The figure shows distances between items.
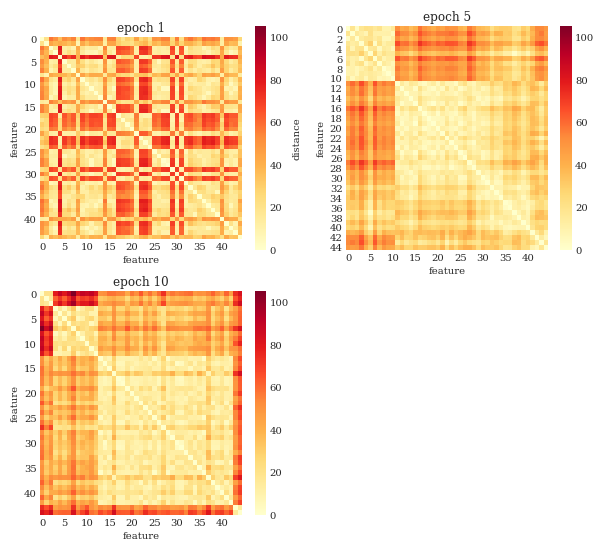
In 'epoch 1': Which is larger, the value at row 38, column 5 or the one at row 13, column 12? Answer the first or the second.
the first
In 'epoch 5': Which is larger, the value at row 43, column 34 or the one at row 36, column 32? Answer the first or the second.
the first
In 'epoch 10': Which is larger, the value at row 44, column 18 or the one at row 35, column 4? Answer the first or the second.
the first
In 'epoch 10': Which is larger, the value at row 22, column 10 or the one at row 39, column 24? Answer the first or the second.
the first
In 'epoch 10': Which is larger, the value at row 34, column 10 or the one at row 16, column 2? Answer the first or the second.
the second
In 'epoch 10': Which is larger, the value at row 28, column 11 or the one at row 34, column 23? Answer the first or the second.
the first
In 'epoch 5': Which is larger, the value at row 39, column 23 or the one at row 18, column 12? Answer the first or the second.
the first
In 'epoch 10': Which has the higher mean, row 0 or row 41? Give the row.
0
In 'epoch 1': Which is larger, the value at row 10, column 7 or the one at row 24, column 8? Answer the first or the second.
the second
